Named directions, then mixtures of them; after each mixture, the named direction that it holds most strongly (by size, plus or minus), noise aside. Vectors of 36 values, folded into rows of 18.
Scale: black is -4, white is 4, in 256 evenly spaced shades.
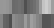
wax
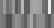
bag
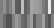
bag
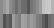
wax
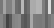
bag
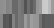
wax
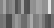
bag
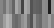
bag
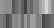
wax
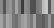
bag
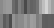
wax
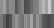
wax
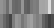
wax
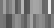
bag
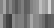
wax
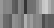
wax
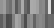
bag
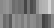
wax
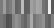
bag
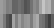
wax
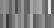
bag
